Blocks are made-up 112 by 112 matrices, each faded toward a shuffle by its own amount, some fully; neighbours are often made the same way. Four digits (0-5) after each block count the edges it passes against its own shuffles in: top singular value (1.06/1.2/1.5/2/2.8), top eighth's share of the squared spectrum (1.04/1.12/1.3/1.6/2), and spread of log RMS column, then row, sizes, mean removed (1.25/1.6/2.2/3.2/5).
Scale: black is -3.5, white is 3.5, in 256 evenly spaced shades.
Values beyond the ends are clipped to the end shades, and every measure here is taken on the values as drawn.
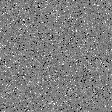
2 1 0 0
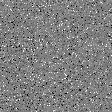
2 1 0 0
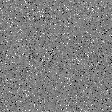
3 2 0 0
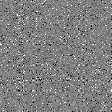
4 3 2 2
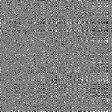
5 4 3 3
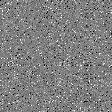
4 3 1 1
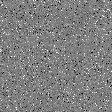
2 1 0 0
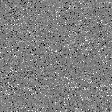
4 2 1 1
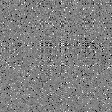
4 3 1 1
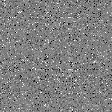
4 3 1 1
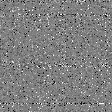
2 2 1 2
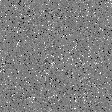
1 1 0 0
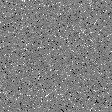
0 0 0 0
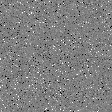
1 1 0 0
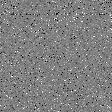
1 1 0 1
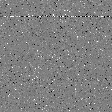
3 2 0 1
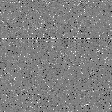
4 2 0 1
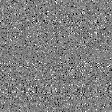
4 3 1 3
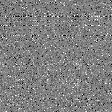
4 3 0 2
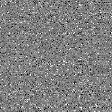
4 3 2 2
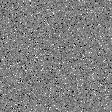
1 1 0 0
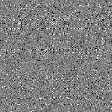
4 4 2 3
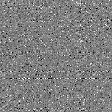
4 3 1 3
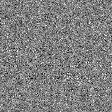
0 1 0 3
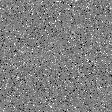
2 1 0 0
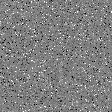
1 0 0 0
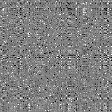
5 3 2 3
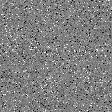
3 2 0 1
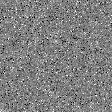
3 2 0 1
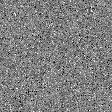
0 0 0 0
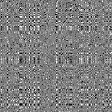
5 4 4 3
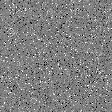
3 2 0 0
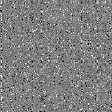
4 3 2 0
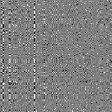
5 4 3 2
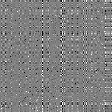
5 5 4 3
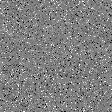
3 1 0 0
